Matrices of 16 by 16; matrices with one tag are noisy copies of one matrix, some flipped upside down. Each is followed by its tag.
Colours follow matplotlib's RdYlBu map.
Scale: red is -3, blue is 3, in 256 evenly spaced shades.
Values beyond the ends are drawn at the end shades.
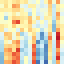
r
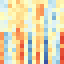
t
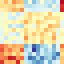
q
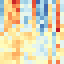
r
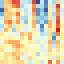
r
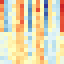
t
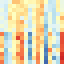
t
